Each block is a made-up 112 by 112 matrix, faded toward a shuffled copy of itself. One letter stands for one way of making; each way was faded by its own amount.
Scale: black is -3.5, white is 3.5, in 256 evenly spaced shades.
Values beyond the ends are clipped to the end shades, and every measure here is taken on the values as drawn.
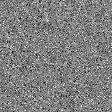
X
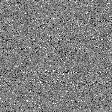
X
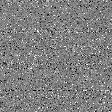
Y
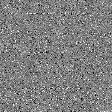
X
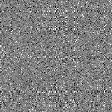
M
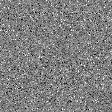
X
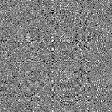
M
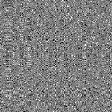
M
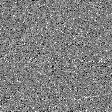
X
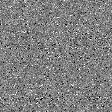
X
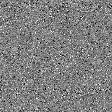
X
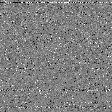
Y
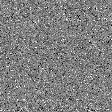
X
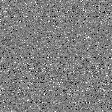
Y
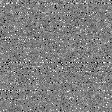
Y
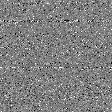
Y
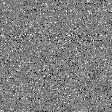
Y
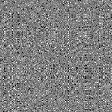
M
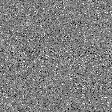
X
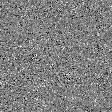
X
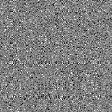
M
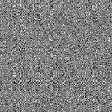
M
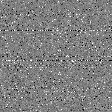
Y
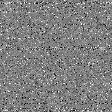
Y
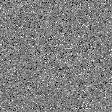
X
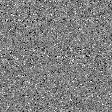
X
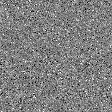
X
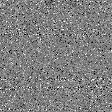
Y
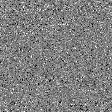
X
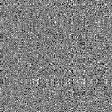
M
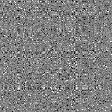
M
